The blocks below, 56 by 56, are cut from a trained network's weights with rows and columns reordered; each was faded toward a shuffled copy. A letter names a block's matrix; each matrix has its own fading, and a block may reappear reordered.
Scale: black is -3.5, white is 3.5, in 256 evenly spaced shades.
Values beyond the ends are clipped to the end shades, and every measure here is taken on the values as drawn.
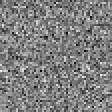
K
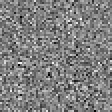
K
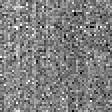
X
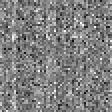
X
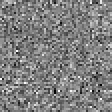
K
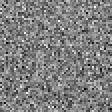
K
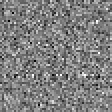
K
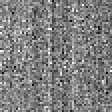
X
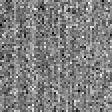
X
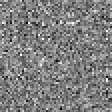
K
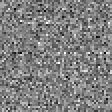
K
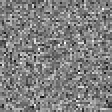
K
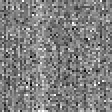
X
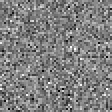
K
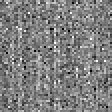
X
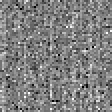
X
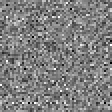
K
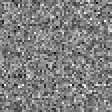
K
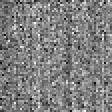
X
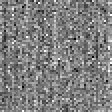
X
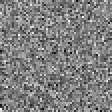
K
